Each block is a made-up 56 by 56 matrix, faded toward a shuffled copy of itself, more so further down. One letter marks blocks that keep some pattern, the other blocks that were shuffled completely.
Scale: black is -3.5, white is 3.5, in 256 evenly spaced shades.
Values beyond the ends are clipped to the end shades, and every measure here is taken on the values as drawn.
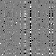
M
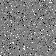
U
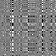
M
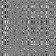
M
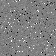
U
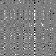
M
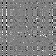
M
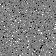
U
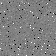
U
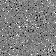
U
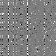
M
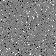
U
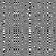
M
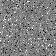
U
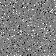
U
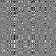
M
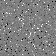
U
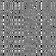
M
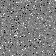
U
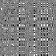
M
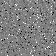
U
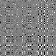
M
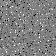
U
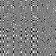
M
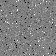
U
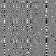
M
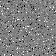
U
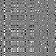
M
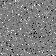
U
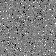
U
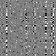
M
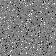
U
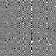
M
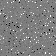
U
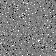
U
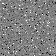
U
